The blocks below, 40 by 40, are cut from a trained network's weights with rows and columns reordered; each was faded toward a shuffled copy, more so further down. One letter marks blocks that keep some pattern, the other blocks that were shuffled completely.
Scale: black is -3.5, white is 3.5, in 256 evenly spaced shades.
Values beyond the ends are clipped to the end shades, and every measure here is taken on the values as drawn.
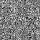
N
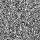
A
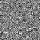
N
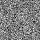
A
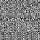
N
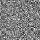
N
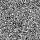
A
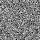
A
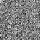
N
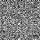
N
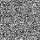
N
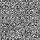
N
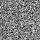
A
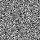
A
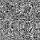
N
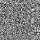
N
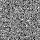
A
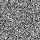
A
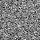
A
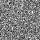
A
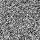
A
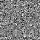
N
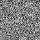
N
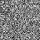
N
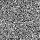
A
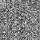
N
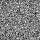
A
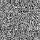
N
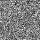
A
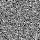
A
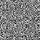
N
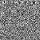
N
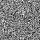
A
